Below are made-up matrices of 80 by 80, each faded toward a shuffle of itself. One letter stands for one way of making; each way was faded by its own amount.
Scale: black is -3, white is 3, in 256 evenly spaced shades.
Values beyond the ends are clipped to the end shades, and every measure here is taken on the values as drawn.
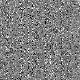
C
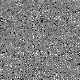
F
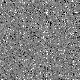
F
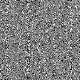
C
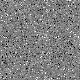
F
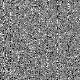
C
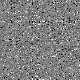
F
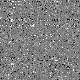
F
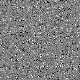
F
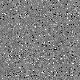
F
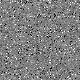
F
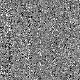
C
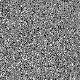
C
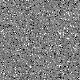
F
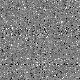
F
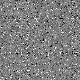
F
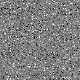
F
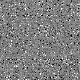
F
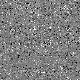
F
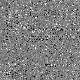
F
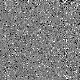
F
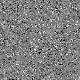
F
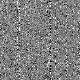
C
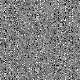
C
